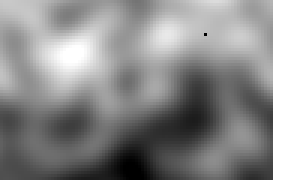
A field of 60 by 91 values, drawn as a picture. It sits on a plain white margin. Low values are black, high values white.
The texture varies smoothly and slowly. The bottom middle is the ninth with the lowest average. There is an overall slope up to the top. One lone cell stands out, far lower than its neighbours. Overall the values sit about 50% of the way up the scale.
